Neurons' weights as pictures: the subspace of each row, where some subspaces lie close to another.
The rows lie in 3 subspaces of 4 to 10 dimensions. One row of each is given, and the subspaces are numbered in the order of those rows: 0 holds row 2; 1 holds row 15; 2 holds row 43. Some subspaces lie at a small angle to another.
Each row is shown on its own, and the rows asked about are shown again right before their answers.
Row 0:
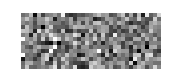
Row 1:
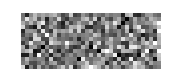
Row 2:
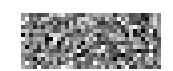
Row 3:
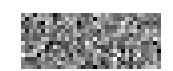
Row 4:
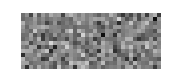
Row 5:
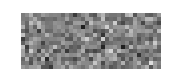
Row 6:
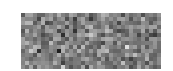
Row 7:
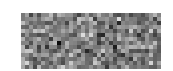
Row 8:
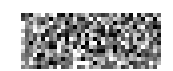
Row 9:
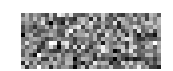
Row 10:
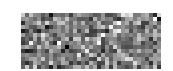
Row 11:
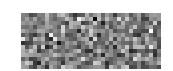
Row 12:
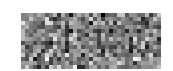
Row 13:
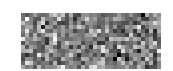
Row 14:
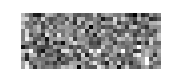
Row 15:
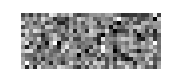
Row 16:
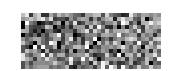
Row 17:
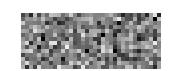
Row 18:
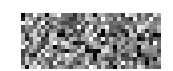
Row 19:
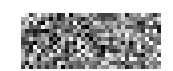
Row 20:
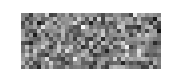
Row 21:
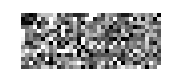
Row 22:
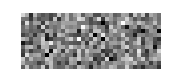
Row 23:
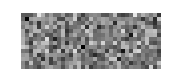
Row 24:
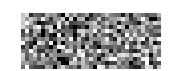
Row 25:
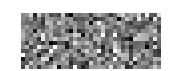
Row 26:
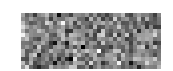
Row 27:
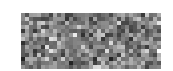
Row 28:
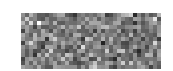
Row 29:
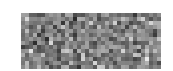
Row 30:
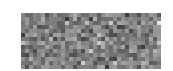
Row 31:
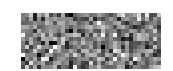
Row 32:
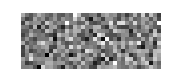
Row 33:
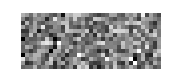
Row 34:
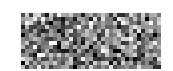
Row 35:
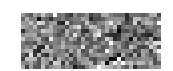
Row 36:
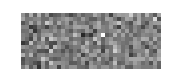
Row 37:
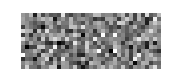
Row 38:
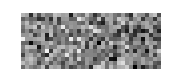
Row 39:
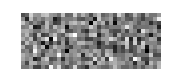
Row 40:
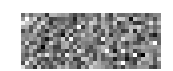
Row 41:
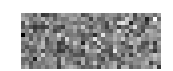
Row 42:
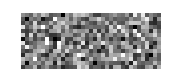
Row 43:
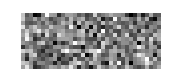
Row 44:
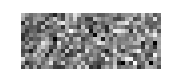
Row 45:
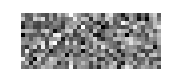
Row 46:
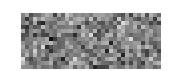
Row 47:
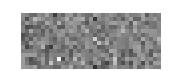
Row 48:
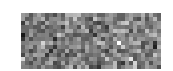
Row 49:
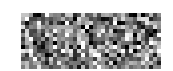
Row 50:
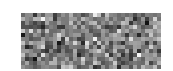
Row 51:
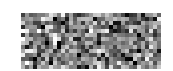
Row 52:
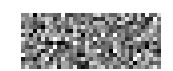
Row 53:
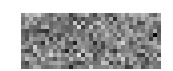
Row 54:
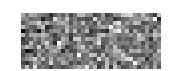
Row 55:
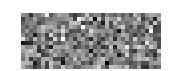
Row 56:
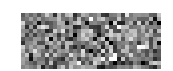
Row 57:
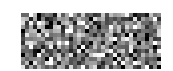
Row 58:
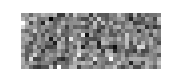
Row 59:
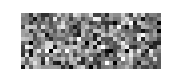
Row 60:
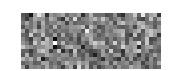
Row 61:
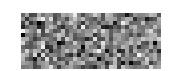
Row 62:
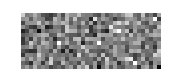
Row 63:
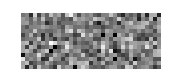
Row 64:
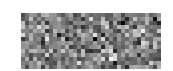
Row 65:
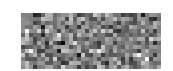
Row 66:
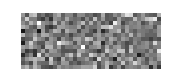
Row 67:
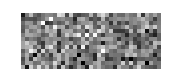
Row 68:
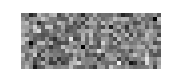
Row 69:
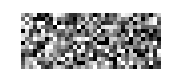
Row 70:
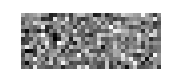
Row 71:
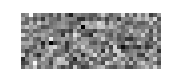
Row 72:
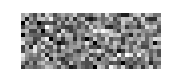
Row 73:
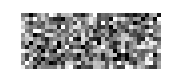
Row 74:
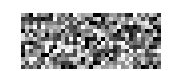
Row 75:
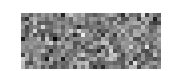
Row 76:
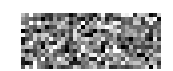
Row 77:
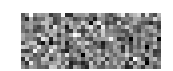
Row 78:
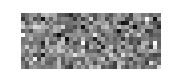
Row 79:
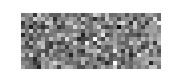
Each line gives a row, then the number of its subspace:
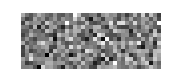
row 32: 0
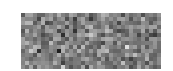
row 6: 2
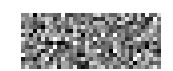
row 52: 1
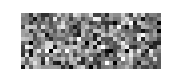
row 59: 0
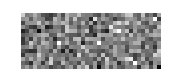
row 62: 1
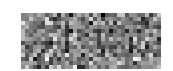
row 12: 2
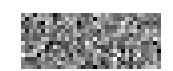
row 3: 0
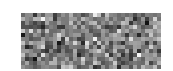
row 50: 0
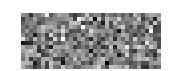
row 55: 0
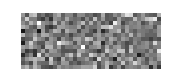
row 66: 1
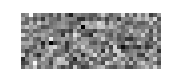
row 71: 0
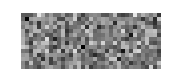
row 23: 2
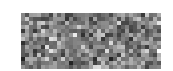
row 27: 0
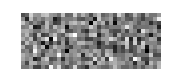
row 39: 2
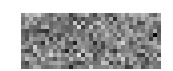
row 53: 2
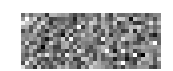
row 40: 2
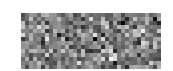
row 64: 0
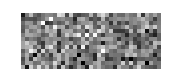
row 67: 2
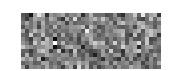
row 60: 2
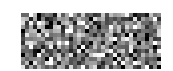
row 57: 2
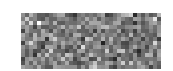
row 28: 1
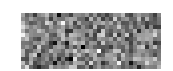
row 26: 2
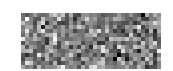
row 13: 0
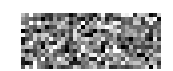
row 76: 0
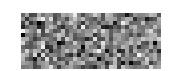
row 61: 1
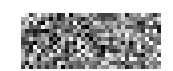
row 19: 2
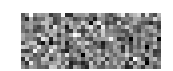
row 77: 2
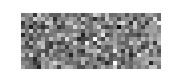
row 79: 0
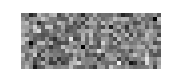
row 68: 2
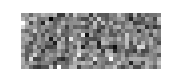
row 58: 2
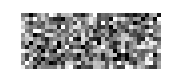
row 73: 2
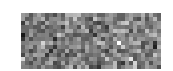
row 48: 1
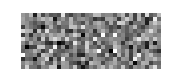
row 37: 1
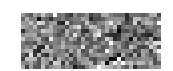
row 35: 0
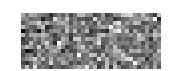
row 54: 1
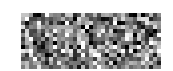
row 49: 2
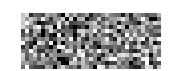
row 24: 2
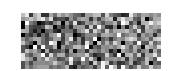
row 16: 2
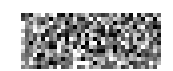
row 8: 2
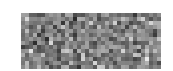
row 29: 2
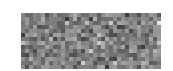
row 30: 0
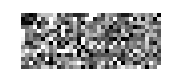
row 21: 2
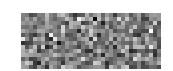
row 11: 0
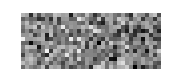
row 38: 0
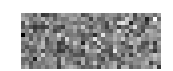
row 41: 1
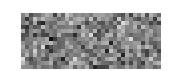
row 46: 0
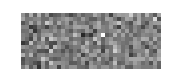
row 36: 0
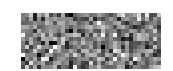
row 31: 1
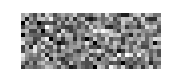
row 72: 2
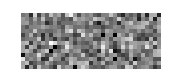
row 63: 1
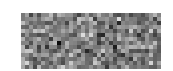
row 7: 0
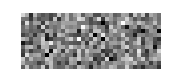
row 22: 0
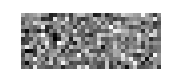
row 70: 2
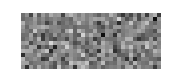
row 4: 1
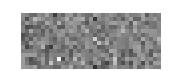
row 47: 0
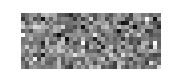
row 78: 1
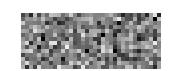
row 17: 1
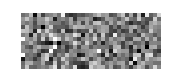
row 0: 1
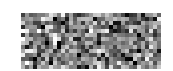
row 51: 1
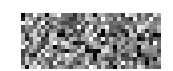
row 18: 2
